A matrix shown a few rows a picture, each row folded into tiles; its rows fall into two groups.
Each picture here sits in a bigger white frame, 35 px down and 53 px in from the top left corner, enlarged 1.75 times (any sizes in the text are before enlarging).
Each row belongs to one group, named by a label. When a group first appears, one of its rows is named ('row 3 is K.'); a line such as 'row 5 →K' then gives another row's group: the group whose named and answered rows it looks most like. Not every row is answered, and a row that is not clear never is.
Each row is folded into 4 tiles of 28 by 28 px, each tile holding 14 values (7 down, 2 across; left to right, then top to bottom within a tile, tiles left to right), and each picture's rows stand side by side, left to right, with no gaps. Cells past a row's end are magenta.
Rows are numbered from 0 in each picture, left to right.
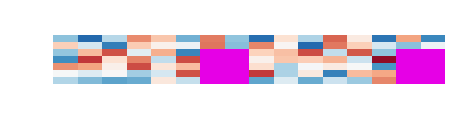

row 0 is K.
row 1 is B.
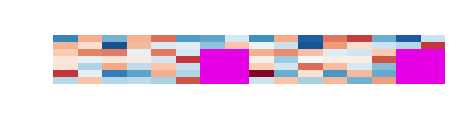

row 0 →B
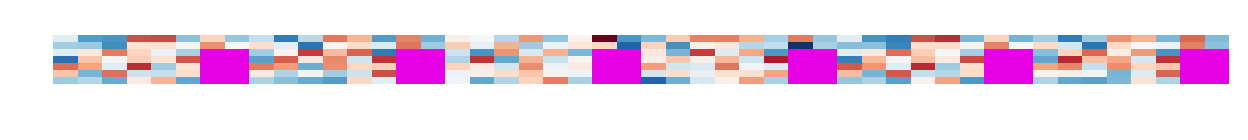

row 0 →K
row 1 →K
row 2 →K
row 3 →K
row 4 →K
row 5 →K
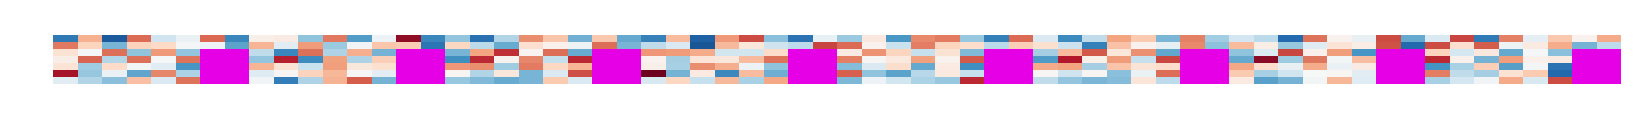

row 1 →K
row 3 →B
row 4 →B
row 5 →K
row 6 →K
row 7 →B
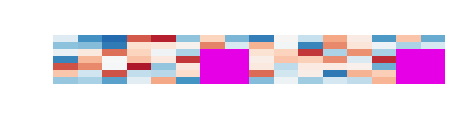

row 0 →K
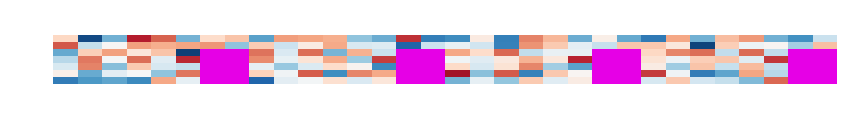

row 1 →B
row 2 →B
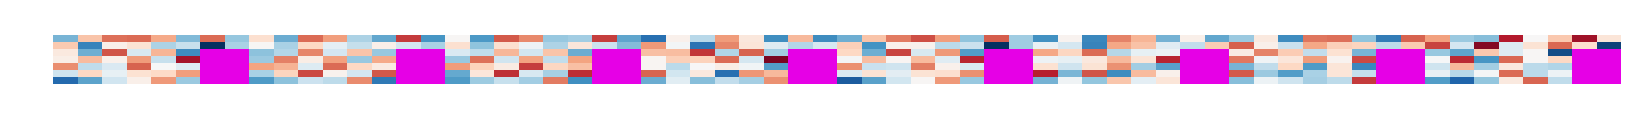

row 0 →K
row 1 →K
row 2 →K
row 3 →B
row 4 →K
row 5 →B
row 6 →B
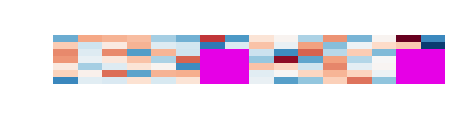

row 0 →B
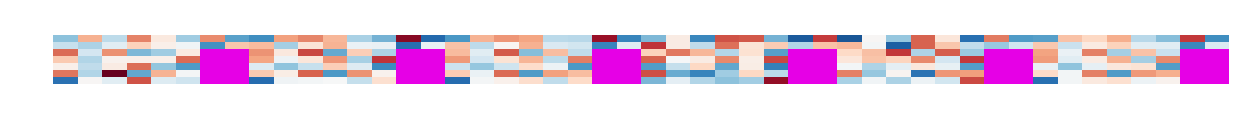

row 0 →B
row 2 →B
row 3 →B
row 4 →B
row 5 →B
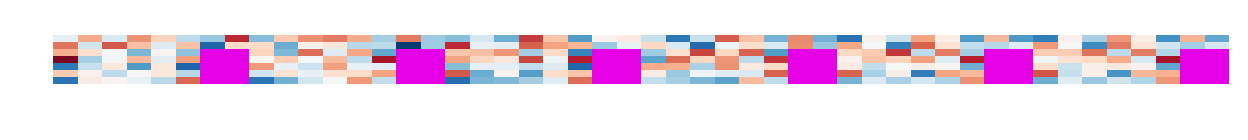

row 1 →K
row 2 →B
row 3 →K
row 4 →B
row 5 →B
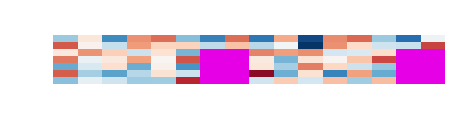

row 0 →B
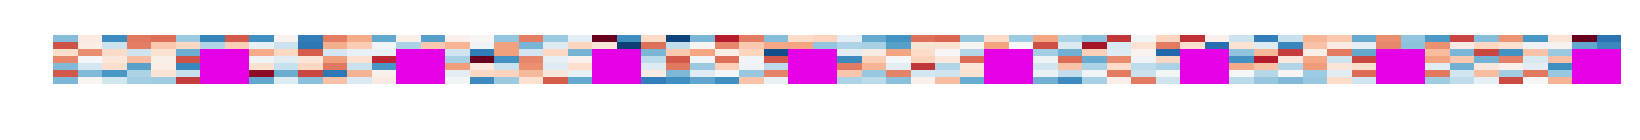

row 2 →K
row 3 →K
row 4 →K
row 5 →K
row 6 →K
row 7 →B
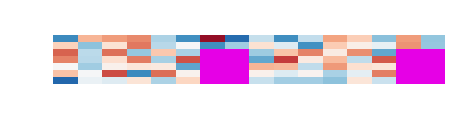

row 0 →B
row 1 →K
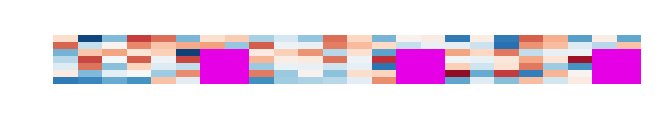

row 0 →K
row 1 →B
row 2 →B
